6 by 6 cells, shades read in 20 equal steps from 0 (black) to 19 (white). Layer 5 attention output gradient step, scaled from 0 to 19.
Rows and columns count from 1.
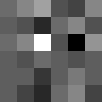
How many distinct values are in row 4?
3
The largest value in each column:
8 10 19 8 10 11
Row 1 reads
8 10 12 6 5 10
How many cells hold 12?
1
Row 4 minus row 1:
-1 -4 -4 1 1 -3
